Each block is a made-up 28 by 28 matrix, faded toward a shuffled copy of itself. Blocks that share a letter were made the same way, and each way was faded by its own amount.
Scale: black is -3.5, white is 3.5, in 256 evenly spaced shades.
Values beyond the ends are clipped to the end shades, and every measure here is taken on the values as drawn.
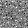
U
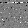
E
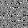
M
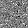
U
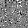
M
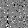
M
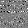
E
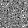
U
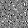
M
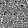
U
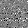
E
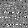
E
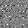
E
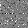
E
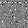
M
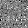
M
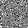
U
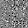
M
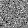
U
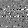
E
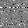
E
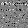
E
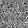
U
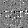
M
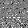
E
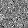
U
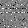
E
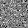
U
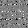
E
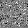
E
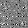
E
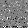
E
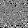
E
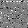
M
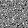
U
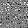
M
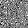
M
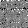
E
